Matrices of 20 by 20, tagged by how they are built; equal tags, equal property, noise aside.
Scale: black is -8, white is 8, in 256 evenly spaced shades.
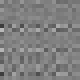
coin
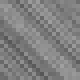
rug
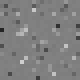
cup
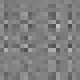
coin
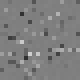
cup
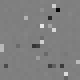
cup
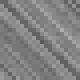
rug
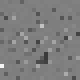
cup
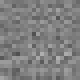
coin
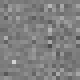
coin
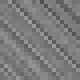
rug
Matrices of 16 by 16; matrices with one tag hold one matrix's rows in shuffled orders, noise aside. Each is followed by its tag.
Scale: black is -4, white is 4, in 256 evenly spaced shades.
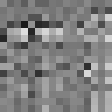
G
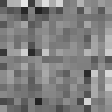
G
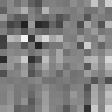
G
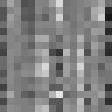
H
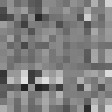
G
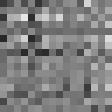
G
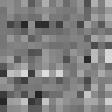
G
